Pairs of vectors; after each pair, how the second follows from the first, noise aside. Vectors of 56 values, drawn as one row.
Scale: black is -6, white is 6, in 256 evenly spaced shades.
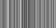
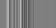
partly zeroed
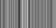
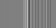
partly zeroed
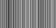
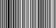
scaled up
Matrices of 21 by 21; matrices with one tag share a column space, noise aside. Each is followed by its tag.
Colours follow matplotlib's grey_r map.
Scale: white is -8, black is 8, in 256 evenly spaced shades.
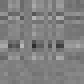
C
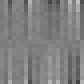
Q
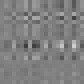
C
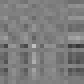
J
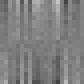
Q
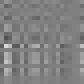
J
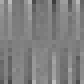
Q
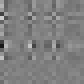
C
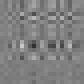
C
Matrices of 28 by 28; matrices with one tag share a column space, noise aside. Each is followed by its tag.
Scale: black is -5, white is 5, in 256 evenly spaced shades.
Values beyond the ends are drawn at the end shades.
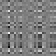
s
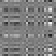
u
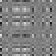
u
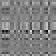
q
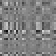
q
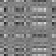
u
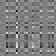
s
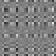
u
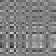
s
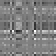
q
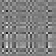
s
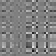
s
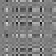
u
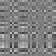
s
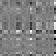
q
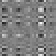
u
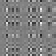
u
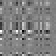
q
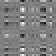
u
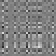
s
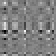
q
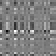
q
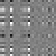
u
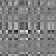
q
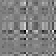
q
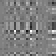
q
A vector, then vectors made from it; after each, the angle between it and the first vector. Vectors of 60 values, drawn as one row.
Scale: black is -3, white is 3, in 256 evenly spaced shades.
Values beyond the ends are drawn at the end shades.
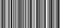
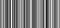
nearly opposite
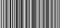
partly opposed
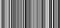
partly aligned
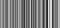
partly opposed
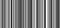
nearly parallel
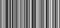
nearly opposite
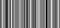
nearly opposite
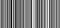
partly aligned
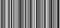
nearly parallel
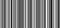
nearly parallel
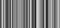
nearly opposite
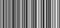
partly opposed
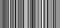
orthogonal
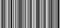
nearly parallel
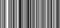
partly aligned
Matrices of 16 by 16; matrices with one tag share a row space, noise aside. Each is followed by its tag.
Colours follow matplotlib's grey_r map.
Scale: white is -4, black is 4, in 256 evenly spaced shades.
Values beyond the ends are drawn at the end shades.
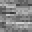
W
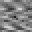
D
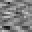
D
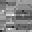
W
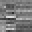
W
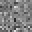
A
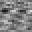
D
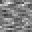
D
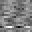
D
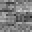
W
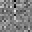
A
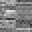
W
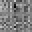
A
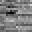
W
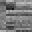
W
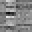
W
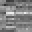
W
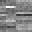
W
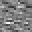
D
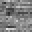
W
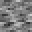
D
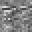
D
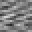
D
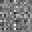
A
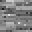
W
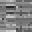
W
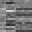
W
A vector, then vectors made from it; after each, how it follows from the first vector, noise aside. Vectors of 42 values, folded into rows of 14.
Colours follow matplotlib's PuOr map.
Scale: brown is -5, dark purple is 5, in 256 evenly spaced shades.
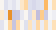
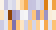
scaled up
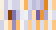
scaled up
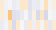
shrunk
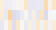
shrunk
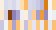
scaled up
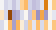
scaled up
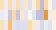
reversed
